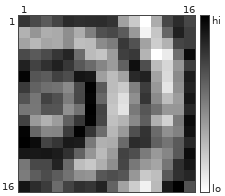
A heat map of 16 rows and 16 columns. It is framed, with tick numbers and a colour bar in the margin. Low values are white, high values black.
Rings: centred on the middle left. Ninth with the highest average: bottom left. Ninth with the lowest average: top right. Average level on the scale: 60%.
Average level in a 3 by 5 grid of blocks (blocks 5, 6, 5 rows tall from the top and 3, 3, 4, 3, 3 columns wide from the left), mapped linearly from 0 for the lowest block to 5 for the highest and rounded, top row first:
3 3 2 0 3 | 3 3 2 3 2 | 5 4 2 1 5
